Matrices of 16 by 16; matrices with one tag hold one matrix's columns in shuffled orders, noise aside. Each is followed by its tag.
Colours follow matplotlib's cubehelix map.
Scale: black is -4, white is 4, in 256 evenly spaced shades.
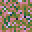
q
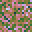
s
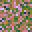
s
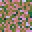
q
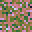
s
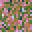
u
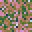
q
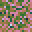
q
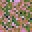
q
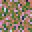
u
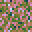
u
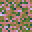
s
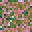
q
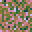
u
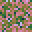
q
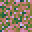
q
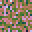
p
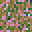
u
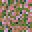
p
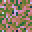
p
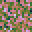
u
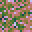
q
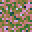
s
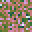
q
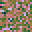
s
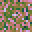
u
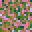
u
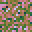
s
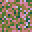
q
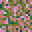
p
